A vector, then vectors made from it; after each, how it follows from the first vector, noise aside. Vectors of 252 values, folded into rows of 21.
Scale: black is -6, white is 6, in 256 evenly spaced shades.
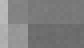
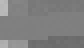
partly zeroed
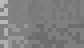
partly zeroed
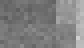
reversed
